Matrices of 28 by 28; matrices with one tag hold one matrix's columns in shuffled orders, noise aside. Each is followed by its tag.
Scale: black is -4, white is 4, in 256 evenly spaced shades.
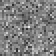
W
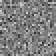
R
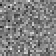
W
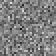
W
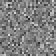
R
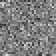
R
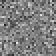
R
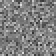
R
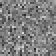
W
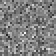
W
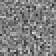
W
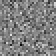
R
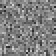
W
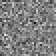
R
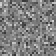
R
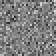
R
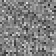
W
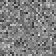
R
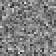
W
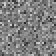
R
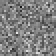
W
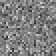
W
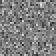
R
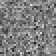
W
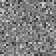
R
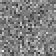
W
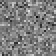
R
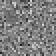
R
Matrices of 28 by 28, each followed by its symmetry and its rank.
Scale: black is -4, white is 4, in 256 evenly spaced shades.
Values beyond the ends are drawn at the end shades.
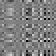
neither, rank two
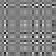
symmetric, rank one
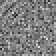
symmetric, full rank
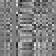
neither, rank two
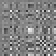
symmetric, rank three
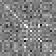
symmetric, rank five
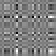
symmetric, rank one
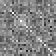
symmetric, rank five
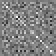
symmetric, rank five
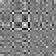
symmetric, rank three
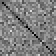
symmetric, full rank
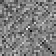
symmetric, full rank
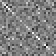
symmetric, rank five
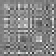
symmetric, rank three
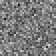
symmetric, full rank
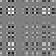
symmetric, rank one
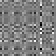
neither, rank two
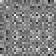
symmetric, rank three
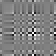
symmetric, rank one
